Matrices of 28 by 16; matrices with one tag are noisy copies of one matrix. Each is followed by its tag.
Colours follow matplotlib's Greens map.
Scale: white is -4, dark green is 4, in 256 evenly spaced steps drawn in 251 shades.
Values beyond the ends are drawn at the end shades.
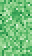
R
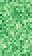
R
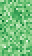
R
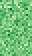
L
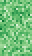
R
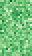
R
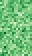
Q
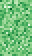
L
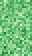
Q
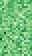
Q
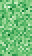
L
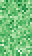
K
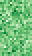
R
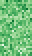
K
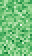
Q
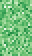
L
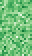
Q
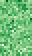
K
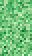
Q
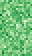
R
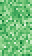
R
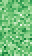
Q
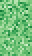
L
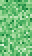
K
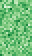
L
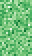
L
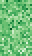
K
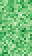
Q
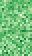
Q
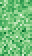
Q
